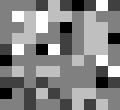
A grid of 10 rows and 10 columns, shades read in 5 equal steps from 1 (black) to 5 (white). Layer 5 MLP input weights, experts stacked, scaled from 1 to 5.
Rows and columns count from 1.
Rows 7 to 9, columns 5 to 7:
4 3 3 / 3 3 3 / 2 3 4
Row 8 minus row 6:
1 -1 0 -1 0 0 -1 0 -4 -1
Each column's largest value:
3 5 4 5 5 4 4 4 5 5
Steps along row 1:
same same down up down down up up down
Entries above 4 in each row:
1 2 1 0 2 1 1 0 0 0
